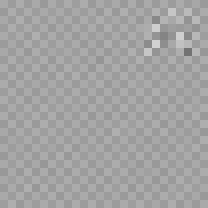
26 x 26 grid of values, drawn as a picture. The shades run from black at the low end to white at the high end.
In the top right lies a patch that is rougher than the rest. A checkerboard runs through the table. No row or column stands out. No overall slope runs across the table. Values change most from cell to cell in the top right.
